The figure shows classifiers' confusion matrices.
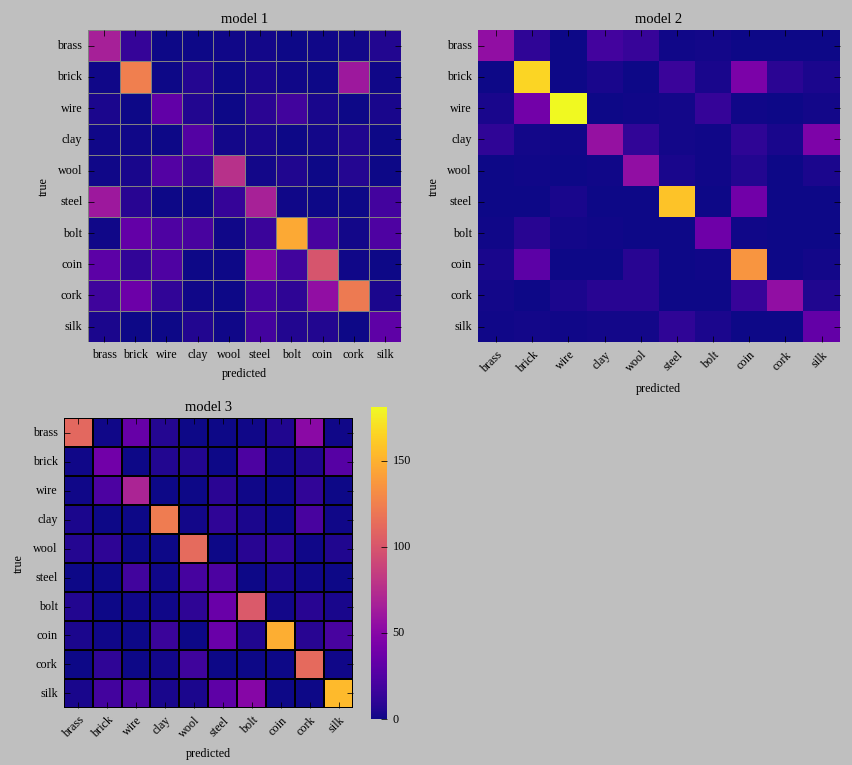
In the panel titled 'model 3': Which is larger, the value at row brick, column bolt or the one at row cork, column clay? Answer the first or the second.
the first
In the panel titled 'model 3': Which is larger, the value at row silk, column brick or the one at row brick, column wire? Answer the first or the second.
the first
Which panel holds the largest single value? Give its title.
model 2
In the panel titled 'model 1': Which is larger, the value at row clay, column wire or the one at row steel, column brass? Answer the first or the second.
the second
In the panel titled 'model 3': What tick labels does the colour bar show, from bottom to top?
0, 50, 100, 150
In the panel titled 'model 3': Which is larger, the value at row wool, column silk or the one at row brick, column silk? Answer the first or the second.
the second
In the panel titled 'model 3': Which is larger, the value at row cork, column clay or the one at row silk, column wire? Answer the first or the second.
the second
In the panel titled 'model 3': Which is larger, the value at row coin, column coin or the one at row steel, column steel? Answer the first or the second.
the first
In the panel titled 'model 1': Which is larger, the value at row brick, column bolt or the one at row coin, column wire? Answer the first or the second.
the second
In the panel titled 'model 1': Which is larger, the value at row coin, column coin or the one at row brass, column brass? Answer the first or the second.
the first
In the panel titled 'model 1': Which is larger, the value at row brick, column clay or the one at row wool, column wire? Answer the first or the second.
the second
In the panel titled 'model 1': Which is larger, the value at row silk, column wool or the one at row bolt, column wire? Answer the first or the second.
the second
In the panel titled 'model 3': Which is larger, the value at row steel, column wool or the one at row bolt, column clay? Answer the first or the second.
the first
